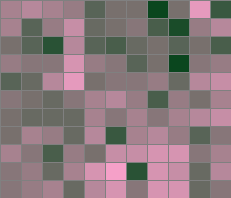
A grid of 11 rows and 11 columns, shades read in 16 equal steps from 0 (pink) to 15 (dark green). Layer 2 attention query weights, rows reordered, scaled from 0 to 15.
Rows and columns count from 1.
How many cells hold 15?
2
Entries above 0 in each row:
11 11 11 11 11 11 11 11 11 10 11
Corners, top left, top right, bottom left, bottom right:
5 12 7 7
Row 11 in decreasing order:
9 9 7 7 7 6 5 4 2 2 2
